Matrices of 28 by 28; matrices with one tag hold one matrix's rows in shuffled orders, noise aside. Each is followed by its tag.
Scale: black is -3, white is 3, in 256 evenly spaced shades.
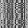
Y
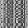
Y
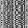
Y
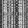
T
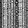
T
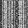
T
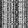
T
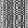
Y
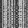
T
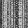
T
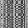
Y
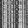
T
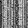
T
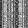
T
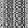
Y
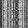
T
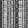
T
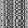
Y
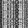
T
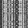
T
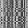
Y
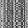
Y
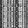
T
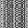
Y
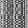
Y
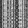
T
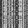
T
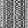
Y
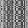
Y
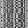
Y
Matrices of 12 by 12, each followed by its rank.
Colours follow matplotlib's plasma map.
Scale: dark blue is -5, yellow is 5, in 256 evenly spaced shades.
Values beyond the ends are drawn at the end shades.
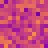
full rank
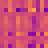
two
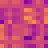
two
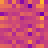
two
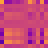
one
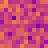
full rank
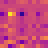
two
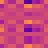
one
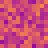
full rank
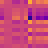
one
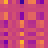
one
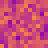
full rank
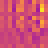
two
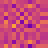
two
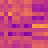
two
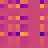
one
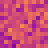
full rank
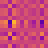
one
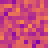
full rank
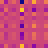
one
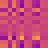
one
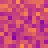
full rank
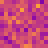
full rank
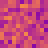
full rank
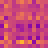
two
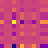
one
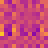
two
